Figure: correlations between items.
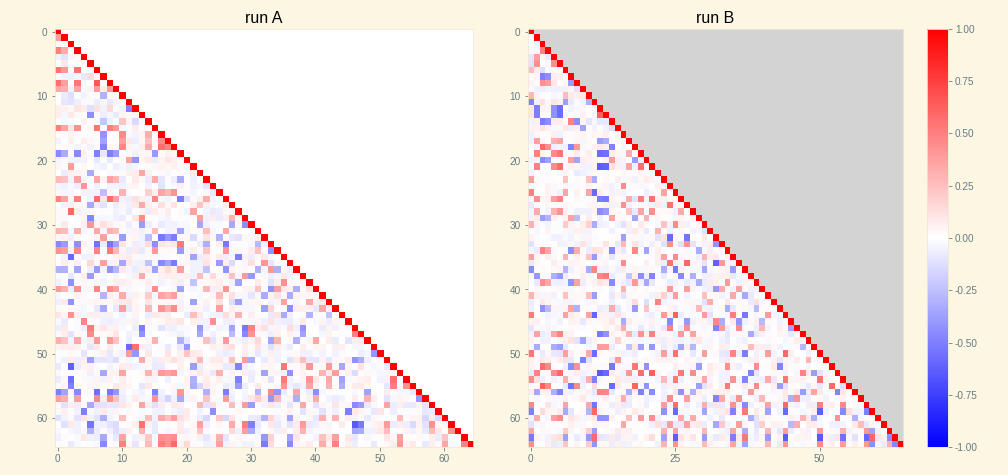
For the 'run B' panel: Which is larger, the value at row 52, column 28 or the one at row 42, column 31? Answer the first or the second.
the second
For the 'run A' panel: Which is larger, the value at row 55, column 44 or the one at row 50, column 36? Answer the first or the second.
the second
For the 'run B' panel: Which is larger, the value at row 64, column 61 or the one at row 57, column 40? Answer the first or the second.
the second
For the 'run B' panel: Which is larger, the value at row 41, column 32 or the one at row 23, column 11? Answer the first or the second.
the first
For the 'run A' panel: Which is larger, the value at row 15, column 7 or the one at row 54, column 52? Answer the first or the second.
the second
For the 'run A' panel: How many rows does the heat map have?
65
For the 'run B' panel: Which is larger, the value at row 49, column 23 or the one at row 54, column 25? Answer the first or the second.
the second
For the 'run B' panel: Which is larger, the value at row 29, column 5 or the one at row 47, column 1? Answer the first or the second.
the second
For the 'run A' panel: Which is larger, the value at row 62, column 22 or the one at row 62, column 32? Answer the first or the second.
the first
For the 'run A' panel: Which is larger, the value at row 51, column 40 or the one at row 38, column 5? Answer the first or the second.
the first
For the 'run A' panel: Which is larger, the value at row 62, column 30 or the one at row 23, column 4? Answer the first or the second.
the second
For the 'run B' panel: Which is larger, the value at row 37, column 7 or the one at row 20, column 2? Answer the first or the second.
the first
